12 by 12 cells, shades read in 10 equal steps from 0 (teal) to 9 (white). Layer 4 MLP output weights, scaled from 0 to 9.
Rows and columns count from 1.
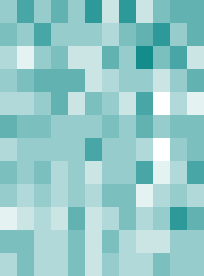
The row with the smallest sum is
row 1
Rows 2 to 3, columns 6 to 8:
5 6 4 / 7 3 5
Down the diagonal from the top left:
5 5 5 3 7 5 5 5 8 5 5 5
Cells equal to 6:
26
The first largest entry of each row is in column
7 7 2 6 10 4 10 10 9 1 6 6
